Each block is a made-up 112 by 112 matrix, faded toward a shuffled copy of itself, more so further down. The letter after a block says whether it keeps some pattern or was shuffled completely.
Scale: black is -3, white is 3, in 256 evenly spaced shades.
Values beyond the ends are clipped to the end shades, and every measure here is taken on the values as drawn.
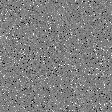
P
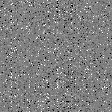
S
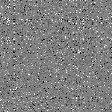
S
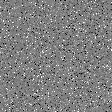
P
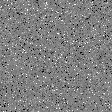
P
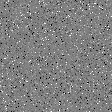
P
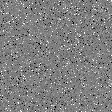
P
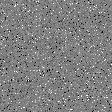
P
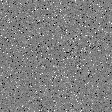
P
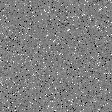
P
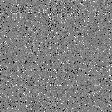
S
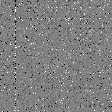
S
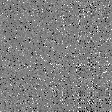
S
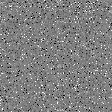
S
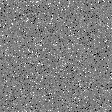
P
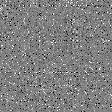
S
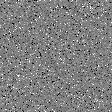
P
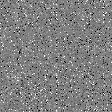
S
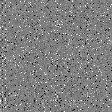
S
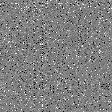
S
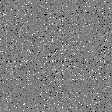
S
